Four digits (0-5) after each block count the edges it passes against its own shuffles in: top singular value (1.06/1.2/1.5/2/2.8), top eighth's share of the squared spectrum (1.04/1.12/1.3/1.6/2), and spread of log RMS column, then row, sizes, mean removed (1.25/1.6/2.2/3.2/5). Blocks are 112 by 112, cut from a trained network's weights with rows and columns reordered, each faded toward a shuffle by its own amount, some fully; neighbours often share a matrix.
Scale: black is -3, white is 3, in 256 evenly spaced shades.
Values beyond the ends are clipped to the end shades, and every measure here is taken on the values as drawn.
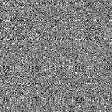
4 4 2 3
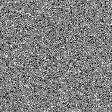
1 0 0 0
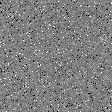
0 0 0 0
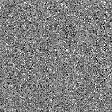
3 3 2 1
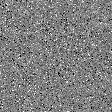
0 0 0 0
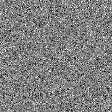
3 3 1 2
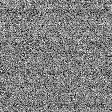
2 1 0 0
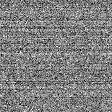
3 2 0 1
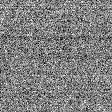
2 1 0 0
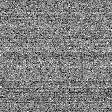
3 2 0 0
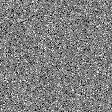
2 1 0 0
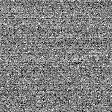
3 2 0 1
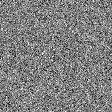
0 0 0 0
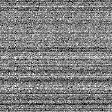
5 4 2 3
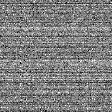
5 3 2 3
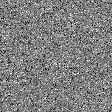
0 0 0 0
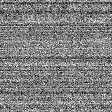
4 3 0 2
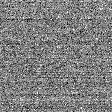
3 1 0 0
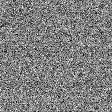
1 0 0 0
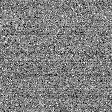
2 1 0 0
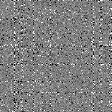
4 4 3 2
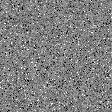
0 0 0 0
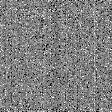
2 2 1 2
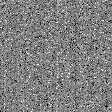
1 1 1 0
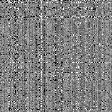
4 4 3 3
